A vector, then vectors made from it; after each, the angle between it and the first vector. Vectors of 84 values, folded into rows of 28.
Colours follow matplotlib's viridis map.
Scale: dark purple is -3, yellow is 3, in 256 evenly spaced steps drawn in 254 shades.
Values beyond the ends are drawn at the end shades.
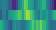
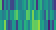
partly aligned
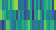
partly opposed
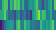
partly opposed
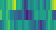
nearly opposite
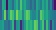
partly aligned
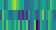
partly opposed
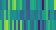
partly opposed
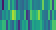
orthogonal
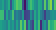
partly opposed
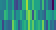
partly aligned
